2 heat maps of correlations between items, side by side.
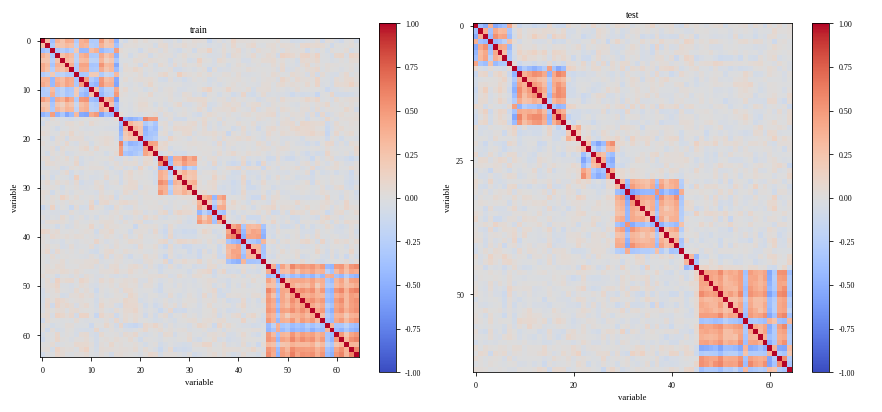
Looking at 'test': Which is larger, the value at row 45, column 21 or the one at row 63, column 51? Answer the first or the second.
the second
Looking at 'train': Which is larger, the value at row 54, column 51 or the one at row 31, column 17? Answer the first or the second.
the first
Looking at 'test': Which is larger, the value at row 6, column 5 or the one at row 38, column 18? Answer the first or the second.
the first
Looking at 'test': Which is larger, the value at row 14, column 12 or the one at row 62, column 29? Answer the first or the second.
the first
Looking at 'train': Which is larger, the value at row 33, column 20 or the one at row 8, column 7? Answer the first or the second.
the first
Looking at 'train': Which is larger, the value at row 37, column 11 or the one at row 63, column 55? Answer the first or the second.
the second
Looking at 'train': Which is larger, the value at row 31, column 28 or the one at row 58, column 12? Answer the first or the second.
the first
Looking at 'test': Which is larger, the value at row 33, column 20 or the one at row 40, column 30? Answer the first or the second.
the second
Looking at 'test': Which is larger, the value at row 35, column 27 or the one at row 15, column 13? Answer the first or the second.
the first
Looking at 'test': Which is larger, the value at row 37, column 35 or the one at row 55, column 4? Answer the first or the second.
the second
